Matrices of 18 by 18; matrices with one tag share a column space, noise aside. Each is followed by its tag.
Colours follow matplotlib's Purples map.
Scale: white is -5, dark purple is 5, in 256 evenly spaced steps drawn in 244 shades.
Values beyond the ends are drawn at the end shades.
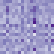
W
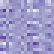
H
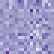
H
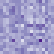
W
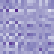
H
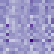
W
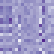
W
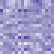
H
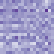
H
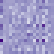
W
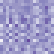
W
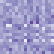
W
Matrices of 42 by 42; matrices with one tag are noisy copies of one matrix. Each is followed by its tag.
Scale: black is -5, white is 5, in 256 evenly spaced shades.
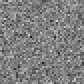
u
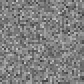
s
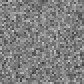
u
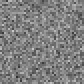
u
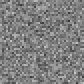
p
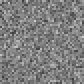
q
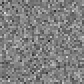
q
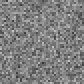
u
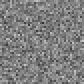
p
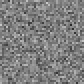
p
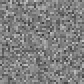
p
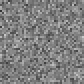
q
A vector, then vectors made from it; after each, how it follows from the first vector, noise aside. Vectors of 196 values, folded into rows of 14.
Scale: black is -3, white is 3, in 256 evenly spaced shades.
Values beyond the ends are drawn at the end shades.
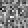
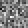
copied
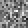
reversed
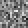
reversed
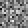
sign-scrambled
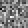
copied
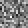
sign-scrambled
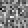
copied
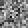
sign-scrambled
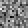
negated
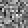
sign-scrambled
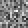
reversed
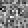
copied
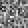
copied
